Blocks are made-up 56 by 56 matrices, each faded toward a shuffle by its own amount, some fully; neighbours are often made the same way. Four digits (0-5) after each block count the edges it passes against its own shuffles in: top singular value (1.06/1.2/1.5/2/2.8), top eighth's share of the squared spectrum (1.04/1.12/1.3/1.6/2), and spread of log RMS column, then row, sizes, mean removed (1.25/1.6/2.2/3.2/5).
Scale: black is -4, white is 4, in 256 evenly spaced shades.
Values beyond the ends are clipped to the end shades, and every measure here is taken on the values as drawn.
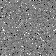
0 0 0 0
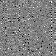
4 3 2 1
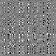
4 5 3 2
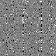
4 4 2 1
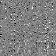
3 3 2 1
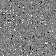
0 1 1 0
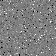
1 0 0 0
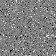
2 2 0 0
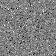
0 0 0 0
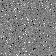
1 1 0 0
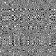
4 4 2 3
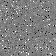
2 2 0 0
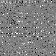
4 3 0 2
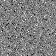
0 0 0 0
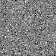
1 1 2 0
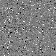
1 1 1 1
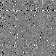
3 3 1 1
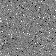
0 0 0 0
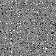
1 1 2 1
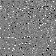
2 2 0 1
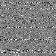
2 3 0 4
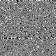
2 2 0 2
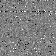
2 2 0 1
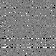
4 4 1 2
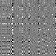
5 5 3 3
